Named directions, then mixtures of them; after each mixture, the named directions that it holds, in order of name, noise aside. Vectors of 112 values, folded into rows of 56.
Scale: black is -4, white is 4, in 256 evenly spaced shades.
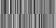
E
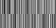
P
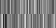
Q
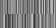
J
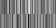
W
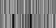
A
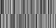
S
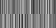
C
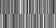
Q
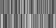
A, Q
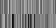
A, J, W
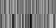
A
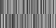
J, Q, S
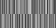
C, W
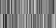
Q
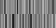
A, E, Q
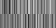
P, W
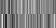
Q, W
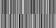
C, E, Q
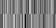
C, Q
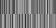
C, W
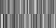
Q, S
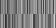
J, Q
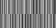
A, C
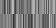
A, C, P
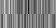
Q, W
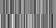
A, E, S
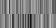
A, W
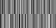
C, P, S
